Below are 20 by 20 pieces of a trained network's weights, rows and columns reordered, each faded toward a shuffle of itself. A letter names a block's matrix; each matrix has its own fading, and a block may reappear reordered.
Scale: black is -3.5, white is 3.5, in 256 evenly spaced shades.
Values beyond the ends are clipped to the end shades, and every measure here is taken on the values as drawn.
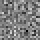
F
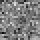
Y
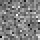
Y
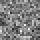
F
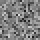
Y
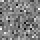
Y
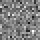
F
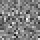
F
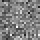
F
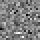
Y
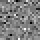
Y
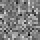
F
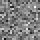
Y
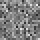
F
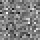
F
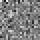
F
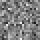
F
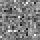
Y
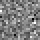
Y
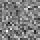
F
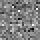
Y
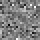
Y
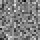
F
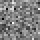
Y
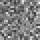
F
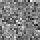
F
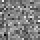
Y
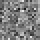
F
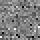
Y
